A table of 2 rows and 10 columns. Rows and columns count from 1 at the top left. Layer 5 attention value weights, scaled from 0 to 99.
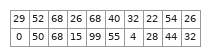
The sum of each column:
29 102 136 41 167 95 36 50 98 58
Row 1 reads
29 52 68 26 68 40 32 22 54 26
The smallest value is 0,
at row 2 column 1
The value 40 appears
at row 1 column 6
